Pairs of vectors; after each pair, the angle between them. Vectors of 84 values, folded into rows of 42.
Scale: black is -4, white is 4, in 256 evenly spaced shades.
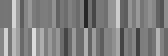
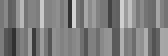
partly opposed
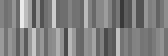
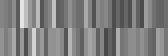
nearly parallel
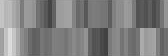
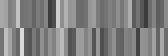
partly aligned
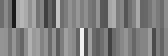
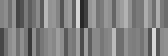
partly opposed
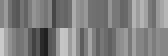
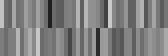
orthogonal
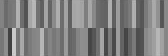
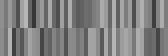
nearly opposite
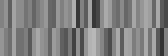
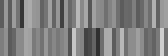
partly opposed
